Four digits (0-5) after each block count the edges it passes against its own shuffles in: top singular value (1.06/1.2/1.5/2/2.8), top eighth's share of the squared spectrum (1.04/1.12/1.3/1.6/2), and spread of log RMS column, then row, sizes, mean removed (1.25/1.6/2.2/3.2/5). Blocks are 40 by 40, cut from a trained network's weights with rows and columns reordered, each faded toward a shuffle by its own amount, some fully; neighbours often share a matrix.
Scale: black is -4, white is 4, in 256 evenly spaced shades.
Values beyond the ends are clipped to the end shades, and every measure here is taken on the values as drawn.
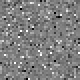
0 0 0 0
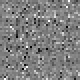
1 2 2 0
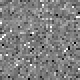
0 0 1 0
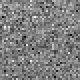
0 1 0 0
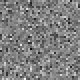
0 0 1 0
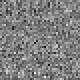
2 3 1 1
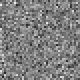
1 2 1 1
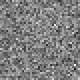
0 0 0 0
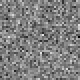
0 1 0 0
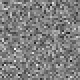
1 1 0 0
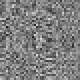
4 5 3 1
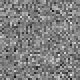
2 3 1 0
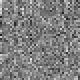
3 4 2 0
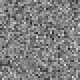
0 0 0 0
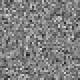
1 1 0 0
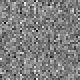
3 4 2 0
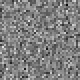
2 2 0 0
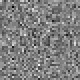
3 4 2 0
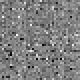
2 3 0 2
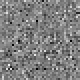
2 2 0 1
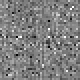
2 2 0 2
